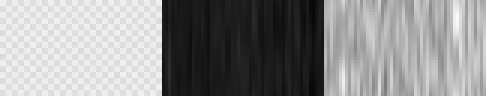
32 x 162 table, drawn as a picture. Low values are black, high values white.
It is made of 1 by 3 panels. Panel 1,1: very high, checkered, faint in contrast. Panel 1,2: very low, streaked downward, faint in contrast. Panel 1,3: high, streaked downward.
